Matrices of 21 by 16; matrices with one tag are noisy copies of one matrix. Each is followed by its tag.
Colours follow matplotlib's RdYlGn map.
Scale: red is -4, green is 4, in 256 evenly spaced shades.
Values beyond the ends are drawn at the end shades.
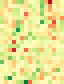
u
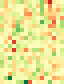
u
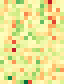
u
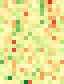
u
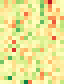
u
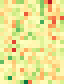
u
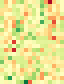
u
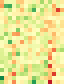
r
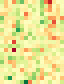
u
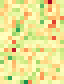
u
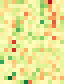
u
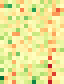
r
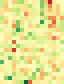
u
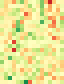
u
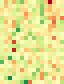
u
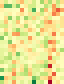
r
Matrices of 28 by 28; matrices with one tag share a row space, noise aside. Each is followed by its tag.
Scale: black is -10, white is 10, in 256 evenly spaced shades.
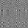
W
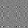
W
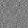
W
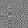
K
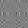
W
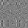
W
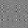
W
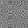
K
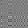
K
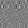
W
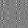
W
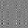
W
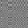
K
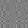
W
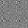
W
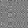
K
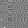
K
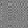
K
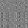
W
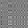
K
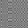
K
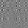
W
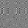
W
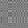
K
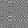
K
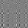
W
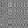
K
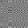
K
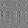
W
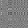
K
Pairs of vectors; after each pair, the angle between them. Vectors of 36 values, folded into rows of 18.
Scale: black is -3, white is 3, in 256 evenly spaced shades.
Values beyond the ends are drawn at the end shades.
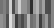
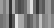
nearly opposite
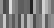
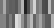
orthogonal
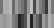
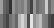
nearly opposite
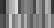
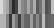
nearly opposite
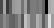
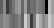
nearly parallel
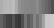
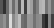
partly opposed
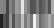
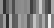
partly aligned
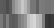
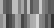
partly aligned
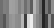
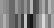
nearly opposite
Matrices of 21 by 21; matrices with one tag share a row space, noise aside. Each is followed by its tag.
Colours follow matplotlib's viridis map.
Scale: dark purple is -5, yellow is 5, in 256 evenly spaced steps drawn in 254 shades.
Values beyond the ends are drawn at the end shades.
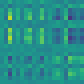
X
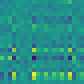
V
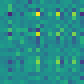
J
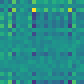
V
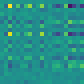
X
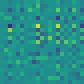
J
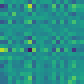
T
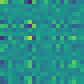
T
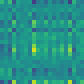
V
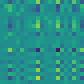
J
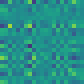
T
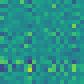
T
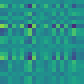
T
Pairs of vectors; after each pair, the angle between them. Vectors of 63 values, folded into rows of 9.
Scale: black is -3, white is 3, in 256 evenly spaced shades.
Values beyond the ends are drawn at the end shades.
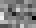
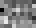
partly aligned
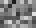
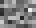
partly opposed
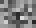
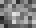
partly opposed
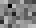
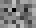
orthogonal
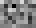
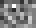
nearly opposite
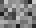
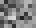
partly opposed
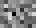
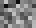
partly opposed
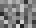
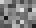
partly aligned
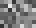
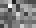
nearly parallel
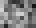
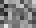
partly opposed
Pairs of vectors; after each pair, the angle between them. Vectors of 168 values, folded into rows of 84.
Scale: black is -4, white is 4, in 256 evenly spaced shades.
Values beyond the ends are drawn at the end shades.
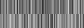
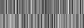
nearly parallel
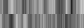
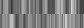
nearly opposite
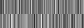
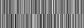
partly opposed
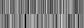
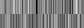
partly opposed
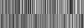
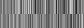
nearly opposite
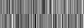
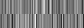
nearly opposite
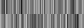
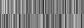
partly opposed
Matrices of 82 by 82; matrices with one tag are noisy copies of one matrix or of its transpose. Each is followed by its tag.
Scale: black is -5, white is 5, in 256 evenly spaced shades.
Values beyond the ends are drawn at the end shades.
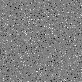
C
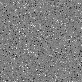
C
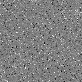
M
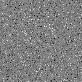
C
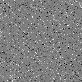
M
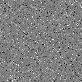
M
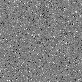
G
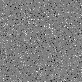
C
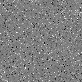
M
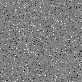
C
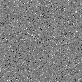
G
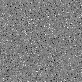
C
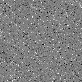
M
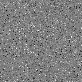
C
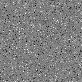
C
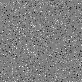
C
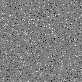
C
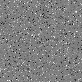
G
